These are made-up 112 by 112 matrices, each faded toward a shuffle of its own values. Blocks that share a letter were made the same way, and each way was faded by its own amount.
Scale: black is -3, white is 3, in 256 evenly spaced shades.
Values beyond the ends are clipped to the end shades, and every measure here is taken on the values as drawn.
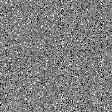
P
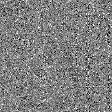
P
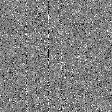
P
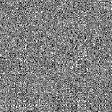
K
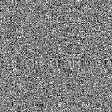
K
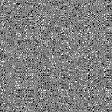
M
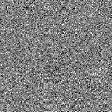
K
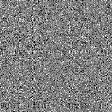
K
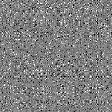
M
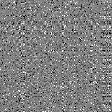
M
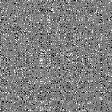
M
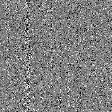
P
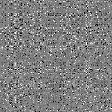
M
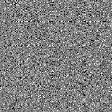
K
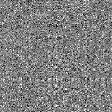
K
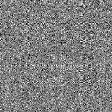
K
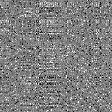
M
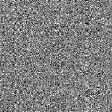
K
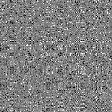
M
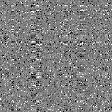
M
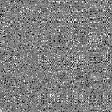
M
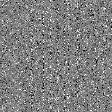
P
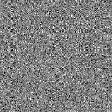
K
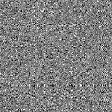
K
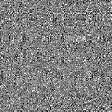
K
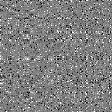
M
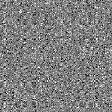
K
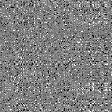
M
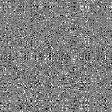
M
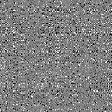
M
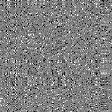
M
